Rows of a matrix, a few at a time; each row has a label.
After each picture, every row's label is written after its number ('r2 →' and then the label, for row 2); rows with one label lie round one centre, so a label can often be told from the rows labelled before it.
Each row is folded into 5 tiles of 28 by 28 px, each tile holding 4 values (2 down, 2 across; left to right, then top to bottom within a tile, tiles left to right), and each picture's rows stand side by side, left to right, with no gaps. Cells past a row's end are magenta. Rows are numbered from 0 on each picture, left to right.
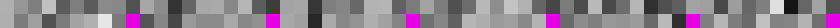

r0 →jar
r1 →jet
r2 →jet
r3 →jet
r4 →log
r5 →log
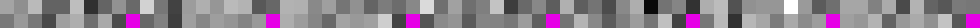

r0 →log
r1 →jet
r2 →jar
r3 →log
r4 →log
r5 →jet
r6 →jar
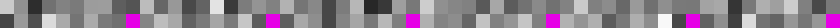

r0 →jet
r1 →log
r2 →log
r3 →jar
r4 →jar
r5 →jet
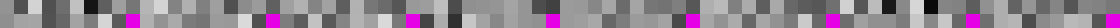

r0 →log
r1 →jar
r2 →jar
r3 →jet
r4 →jar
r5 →jar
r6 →log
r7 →jar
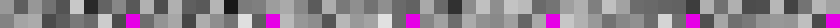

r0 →log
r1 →log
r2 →jar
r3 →jet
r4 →jar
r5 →log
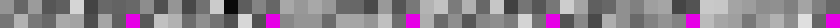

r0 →log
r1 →log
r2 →jar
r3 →jar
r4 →jet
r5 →jar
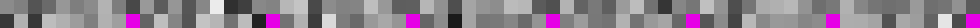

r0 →jet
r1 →log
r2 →jet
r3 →jet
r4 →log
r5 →jet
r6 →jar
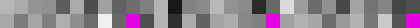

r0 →jar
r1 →jet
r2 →jar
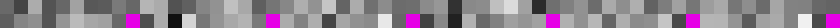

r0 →log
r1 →jet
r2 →jar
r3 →jet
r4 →jar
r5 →jar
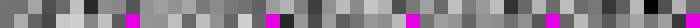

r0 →log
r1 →jar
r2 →jet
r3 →log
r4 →log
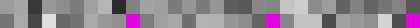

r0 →jet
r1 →jar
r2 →jar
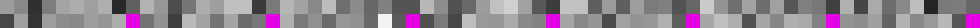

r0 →jet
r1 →jet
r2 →jar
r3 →jet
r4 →jar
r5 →jar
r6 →log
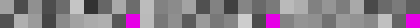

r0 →log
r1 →jar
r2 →jar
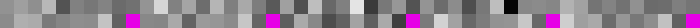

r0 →jar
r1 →jar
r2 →log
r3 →log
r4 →jar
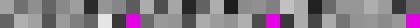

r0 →log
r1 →log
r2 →jet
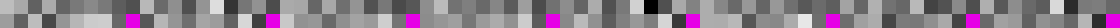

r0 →jar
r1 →log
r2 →jar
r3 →jar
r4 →log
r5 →jar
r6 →log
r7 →log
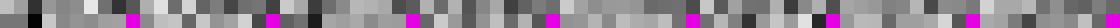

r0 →jet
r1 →jar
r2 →jet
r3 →log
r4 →jar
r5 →log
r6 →jar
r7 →jar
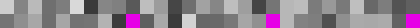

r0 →log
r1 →jet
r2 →jar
